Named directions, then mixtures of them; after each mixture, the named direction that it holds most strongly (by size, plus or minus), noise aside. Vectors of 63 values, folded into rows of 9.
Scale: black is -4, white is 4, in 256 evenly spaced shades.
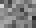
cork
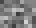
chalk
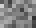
cork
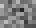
cork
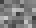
chalk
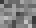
chalk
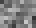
chalk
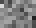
cork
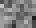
cork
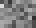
cork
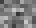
chalk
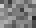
cork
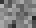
cork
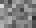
cork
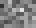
cork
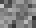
cork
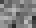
chalk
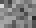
cork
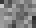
cork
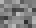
chalk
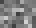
chalk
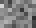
cork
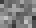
chalk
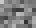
chalk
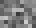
chalk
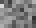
cork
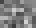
chalk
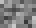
chalk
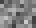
chalk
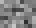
chalk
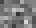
chalk
